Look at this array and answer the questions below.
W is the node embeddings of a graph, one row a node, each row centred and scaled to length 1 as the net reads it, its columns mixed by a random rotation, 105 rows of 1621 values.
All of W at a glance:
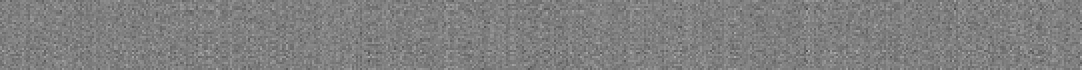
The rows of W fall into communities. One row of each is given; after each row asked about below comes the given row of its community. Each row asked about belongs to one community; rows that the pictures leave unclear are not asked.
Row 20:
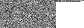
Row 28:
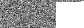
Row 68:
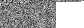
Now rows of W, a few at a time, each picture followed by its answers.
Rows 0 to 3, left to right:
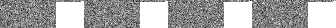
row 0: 20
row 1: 20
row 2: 28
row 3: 20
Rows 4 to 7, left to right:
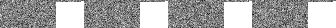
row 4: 28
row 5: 68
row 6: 68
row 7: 68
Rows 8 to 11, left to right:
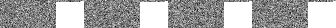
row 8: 20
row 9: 28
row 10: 68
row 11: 28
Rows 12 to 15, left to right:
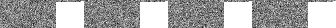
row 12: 68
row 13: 68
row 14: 68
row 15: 28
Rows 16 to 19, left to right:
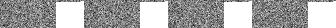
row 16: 20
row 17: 20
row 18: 20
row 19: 28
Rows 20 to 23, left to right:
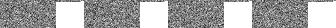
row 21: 20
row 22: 28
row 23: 68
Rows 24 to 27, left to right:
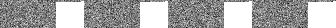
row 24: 20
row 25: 68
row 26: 68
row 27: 68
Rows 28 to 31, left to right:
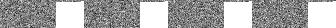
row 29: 20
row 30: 28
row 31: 68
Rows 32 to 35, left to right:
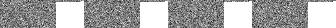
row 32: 20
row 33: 68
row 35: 68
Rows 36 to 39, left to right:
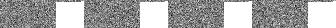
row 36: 28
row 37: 28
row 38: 68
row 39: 20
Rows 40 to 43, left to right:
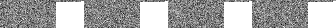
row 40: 68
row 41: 68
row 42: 68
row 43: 68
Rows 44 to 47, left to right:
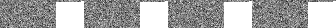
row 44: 28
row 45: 20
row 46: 28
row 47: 68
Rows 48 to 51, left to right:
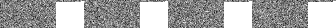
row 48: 28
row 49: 20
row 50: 20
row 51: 68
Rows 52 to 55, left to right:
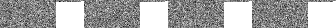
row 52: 20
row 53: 28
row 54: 20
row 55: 28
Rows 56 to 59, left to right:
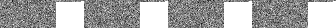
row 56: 68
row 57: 28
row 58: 68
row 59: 28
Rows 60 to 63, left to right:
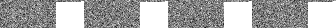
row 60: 68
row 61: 28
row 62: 28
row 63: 20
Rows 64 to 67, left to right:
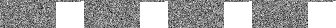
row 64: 68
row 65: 20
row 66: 28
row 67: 28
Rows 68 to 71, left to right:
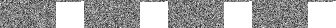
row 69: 68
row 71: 28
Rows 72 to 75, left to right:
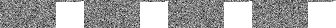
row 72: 28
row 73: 28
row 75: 68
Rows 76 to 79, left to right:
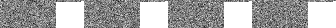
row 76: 68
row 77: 68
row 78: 28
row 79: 28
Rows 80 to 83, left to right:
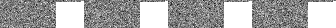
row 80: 28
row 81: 68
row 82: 20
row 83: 68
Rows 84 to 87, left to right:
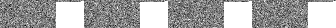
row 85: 20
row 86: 20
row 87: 28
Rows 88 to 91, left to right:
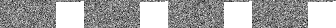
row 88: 68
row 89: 28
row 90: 68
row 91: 28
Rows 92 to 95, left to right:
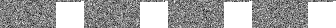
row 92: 68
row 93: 68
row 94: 28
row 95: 68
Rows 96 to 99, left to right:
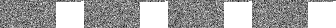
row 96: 28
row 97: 28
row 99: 68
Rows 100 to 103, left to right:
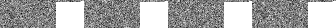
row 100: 20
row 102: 68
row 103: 20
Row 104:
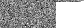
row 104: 20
